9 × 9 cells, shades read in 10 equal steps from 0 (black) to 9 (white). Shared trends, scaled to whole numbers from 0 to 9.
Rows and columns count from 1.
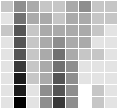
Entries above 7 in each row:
0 1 1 3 2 4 4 4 4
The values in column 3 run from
6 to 8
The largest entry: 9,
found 2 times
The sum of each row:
57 57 56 57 56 56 54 54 52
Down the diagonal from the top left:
7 4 7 6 4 5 8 7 8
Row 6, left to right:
8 2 7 6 4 5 8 8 8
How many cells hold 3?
5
